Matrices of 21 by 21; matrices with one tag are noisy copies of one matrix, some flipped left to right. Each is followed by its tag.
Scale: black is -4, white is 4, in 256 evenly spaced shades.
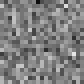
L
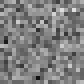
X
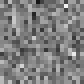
L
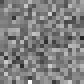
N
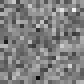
X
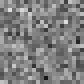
X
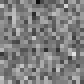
L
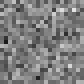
X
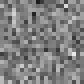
L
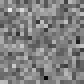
X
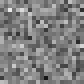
X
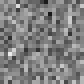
L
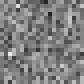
L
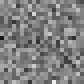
N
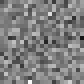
N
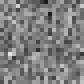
L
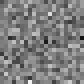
N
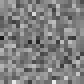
N
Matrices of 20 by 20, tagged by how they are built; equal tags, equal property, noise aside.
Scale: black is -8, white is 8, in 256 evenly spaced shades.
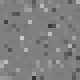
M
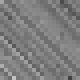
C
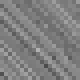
C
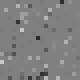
M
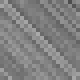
C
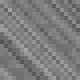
C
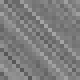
C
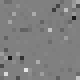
M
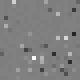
M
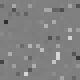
M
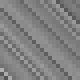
C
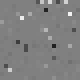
M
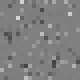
M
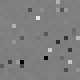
M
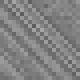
C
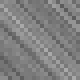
C
